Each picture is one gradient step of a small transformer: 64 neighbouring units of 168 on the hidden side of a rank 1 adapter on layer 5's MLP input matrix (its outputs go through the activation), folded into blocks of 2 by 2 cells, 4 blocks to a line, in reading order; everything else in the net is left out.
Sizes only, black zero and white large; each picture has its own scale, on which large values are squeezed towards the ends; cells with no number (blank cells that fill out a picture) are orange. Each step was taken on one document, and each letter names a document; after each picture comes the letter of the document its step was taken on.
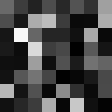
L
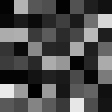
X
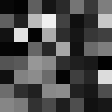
L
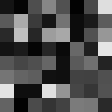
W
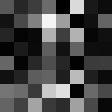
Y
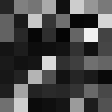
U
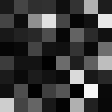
U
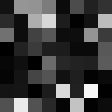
U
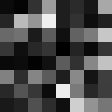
W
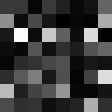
L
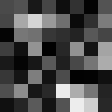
W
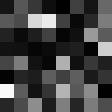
X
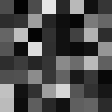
Y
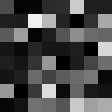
W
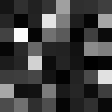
L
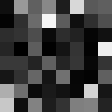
U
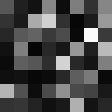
Y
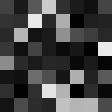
W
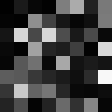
L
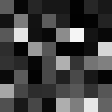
Y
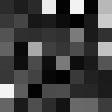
Y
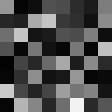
X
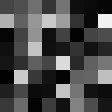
L
